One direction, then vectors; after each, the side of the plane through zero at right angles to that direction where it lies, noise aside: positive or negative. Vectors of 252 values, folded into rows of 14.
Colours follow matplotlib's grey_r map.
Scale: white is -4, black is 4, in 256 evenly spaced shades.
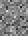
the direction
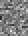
positive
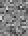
negative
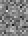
positive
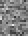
negative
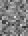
positive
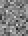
positive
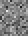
positive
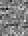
positive
